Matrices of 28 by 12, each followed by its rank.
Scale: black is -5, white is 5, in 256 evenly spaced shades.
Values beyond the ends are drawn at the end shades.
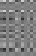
one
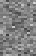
full rank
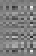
two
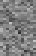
full rank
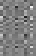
two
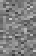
full rank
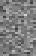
full rank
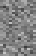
full rank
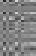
two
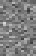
full rank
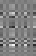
one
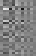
two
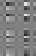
one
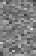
full rank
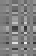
one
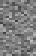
full rank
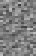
full rank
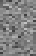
full rank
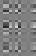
one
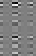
one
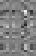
two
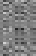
two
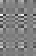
one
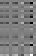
one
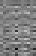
two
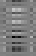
one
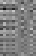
two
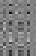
two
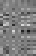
two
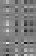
one
